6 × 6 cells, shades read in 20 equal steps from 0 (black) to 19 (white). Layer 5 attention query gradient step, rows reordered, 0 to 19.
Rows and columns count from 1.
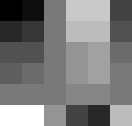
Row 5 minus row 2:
6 5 0 -4 -4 3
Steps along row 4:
up up up up down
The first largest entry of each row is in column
4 4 5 5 4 1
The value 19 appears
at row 6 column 1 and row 6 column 2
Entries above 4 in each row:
4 4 6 6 6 5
